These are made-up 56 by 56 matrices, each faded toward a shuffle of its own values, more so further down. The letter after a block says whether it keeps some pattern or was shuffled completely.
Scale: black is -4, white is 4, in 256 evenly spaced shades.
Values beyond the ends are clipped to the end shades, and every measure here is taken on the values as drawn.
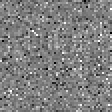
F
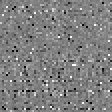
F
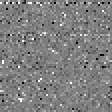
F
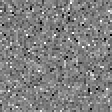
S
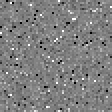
S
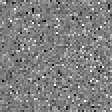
S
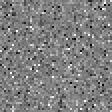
S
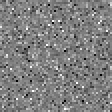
S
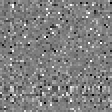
F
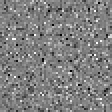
F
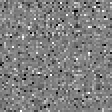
F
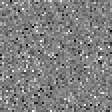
S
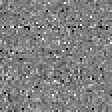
F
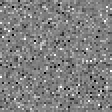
S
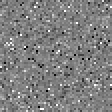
S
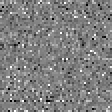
F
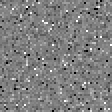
S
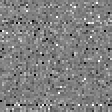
F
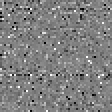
F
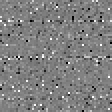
F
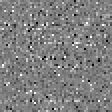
F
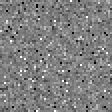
S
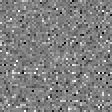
F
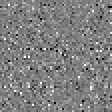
F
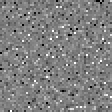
S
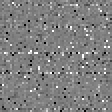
F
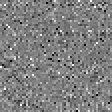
F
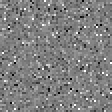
S
